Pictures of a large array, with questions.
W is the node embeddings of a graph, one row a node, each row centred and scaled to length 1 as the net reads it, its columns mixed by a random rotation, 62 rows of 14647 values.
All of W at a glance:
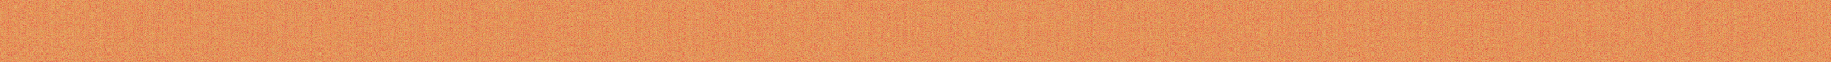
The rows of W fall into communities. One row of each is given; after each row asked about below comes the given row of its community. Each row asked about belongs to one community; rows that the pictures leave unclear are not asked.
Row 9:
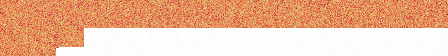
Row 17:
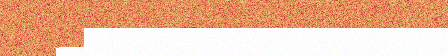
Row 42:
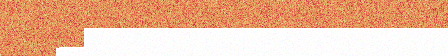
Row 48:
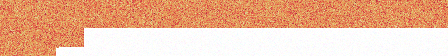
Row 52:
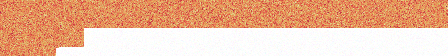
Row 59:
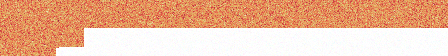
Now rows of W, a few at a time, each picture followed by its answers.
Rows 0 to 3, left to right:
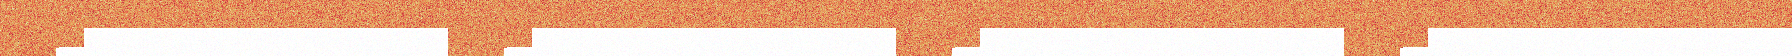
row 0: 9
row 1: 59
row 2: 52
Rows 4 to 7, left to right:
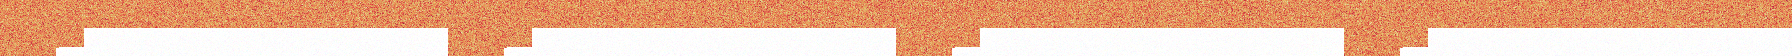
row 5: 48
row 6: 48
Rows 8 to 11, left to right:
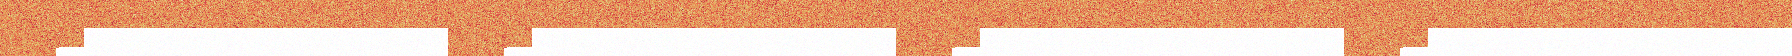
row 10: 17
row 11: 52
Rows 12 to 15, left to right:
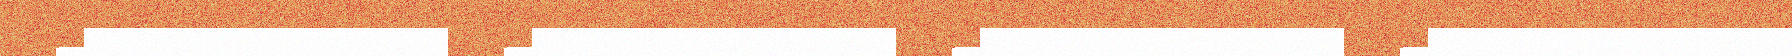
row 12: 42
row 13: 17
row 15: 42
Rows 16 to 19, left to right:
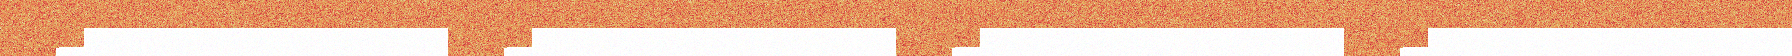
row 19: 48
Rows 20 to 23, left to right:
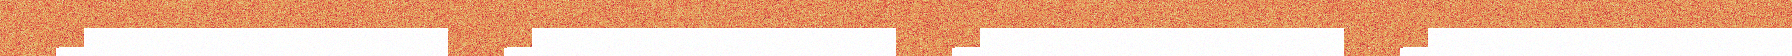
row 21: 9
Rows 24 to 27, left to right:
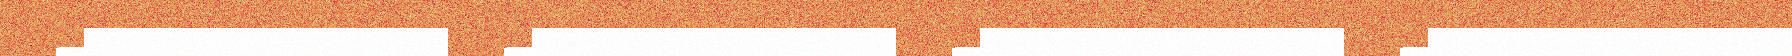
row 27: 9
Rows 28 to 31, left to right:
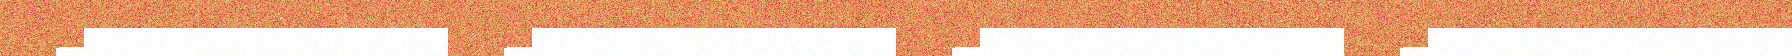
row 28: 42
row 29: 9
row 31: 42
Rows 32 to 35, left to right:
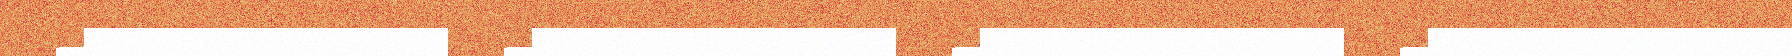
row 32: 17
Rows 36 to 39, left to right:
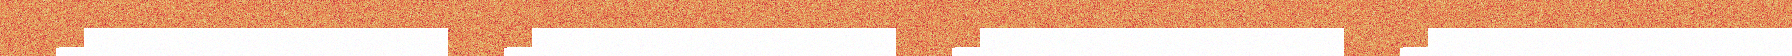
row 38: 52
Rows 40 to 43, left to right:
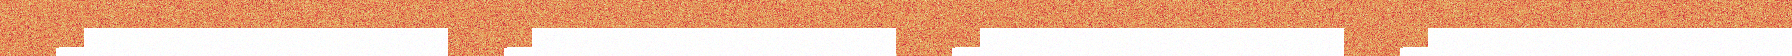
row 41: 9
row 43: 9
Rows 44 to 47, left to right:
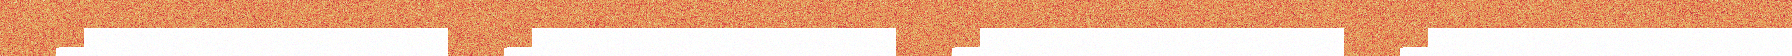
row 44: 59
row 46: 52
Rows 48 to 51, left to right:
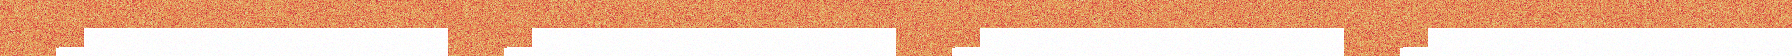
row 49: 59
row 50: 48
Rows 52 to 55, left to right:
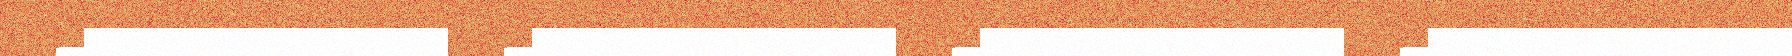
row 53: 52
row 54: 52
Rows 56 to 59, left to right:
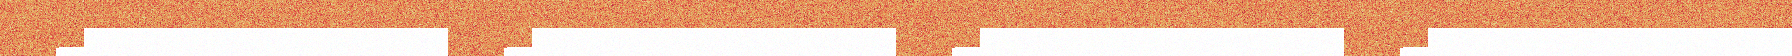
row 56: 42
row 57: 9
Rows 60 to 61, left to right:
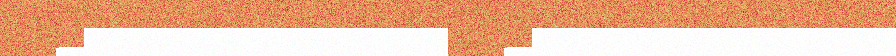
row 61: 52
